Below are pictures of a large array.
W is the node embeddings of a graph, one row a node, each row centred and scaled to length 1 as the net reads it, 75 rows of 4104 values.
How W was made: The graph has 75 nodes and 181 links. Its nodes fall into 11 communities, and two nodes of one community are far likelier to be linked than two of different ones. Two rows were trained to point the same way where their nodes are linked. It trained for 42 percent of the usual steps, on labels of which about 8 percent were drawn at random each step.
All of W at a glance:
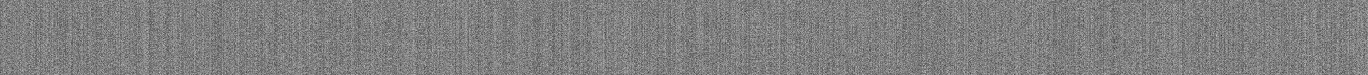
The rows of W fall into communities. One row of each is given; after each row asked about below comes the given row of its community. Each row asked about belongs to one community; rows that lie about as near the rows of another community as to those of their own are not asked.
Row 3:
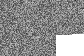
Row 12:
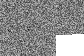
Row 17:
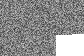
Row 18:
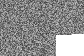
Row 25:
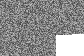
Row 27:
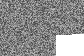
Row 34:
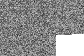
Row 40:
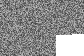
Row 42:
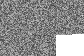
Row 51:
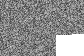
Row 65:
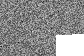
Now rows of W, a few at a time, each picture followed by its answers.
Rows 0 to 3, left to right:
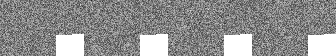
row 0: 40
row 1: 42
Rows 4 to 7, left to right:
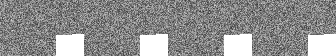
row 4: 42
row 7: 12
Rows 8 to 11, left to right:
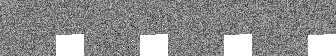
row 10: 25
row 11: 34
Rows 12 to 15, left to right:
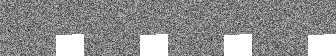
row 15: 65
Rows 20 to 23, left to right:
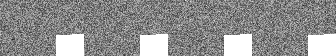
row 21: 12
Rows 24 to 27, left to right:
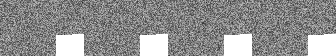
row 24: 12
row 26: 27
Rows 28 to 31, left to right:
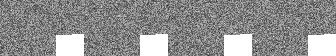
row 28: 17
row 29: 51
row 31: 17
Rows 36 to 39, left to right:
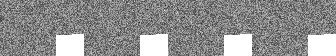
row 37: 3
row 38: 34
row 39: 27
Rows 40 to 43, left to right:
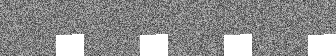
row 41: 17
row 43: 18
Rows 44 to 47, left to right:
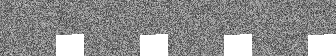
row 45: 51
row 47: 42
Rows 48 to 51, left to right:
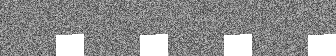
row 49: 25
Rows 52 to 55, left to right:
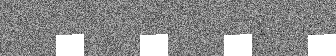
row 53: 12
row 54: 25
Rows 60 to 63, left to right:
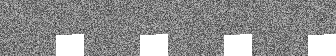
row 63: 40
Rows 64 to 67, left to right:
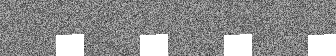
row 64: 17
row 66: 27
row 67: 3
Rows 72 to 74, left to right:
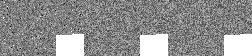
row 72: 65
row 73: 27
